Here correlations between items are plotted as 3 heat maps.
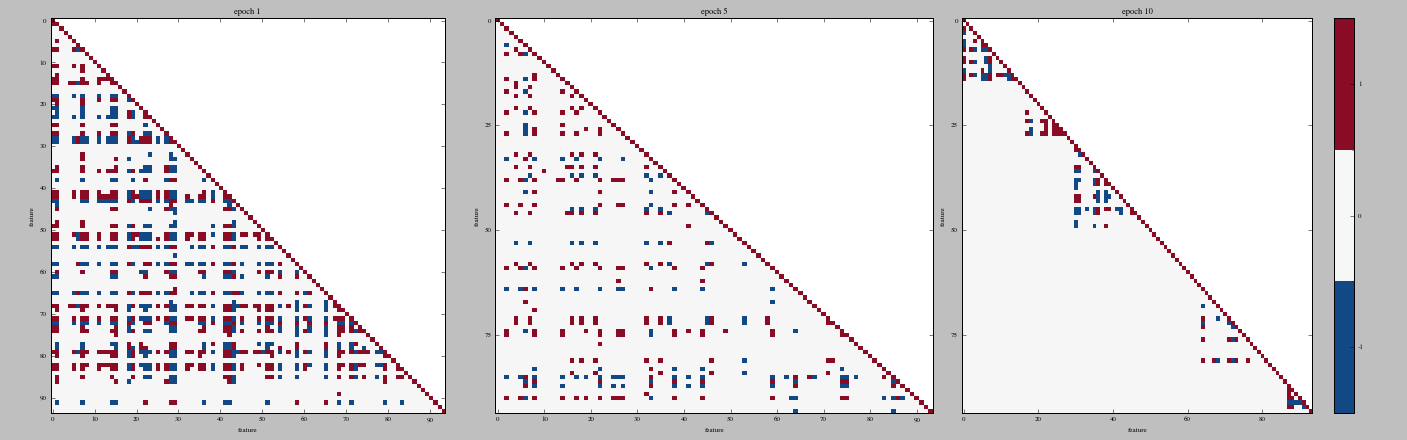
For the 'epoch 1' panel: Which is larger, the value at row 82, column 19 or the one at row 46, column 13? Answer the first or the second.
the first
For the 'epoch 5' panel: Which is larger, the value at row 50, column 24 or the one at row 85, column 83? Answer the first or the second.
the second
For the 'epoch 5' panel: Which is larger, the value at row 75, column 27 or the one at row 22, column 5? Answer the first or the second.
the first
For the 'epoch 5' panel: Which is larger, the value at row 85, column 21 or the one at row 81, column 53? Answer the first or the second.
the first
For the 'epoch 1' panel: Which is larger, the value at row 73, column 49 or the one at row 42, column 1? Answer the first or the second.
the second
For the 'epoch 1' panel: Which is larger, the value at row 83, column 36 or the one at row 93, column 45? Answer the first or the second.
the first
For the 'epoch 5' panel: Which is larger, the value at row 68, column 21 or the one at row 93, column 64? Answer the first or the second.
the first
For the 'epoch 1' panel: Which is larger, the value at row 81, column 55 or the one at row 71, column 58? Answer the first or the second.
the first
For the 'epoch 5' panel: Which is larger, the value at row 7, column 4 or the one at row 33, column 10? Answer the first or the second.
the first
